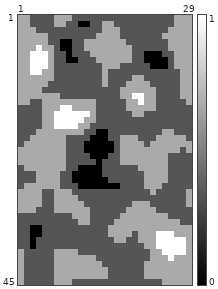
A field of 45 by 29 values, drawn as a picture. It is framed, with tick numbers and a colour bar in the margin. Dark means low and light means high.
Grain: blotchy. Stripes: none. Slope: none. Mirror symmetry: none.
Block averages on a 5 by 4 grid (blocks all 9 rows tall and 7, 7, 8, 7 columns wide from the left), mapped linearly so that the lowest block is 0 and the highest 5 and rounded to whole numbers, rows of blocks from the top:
3022 / 3221 / 3012 / 2112 / 1215
